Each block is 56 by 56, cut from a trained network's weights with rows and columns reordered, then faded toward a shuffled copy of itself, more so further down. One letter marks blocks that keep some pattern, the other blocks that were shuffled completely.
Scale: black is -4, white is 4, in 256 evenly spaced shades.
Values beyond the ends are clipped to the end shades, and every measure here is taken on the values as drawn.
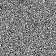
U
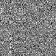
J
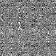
J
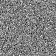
U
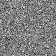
U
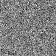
U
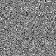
J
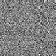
J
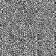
J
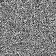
U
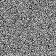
U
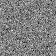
U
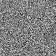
U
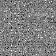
J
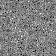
U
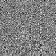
J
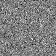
U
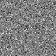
J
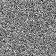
U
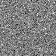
U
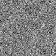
J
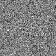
J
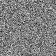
U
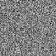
J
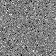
U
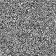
U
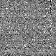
J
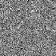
J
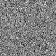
J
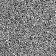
U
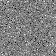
U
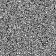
U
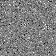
U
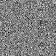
J
